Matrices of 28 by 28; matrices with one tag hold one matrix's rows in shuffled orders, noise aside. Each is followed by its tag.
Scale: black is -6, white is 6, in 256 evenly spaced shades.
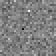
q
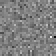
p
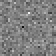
q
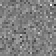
p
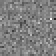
p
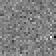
p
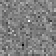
q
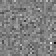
p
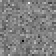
q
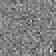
p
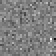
p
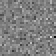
p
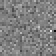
p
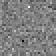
q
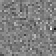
p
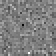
q
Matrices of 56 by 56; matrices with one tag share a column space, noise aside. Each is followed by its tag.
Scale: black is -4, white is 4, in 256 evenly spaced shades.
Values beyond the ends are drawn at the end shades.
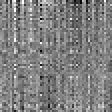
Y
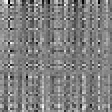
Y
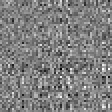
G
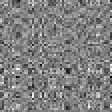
G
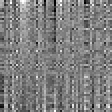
Y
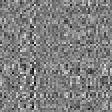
G
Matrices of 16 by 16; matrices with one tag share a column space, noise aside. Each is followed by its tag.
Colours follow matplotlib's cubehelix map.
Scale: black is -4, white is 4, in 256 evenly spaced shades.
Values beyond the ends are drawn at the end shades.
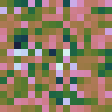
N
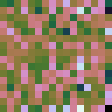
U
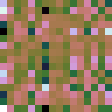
U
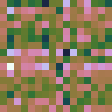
N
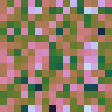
U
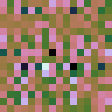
N
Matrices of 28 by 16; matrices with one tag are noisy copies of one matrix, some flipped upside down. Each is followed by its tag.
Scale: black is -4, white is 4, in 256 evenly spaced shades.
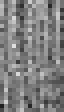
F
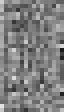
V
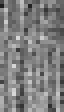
F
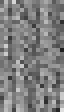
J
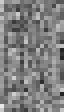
V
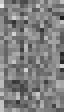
V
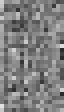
V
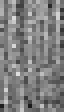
F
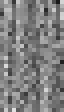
J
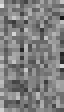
V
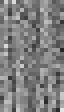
J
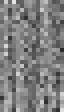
J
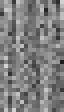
J
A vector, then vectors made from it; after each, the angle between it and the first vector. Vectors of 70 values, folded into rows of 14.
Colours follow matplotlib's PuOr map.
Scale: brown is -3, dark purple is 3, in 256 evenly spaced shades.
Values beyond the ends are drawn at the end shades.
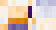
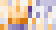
nearly parallel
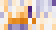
nearly parallel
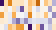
partly opposed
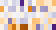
partly opposed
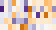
partly opposed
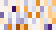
partly opposed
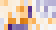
nearly parallel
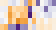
nearly parallel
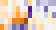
nearly parallel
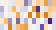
partly opposed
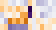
nearly parallel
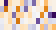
orthogonal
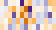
partly aligned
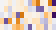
orthogonal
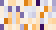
orthogonal
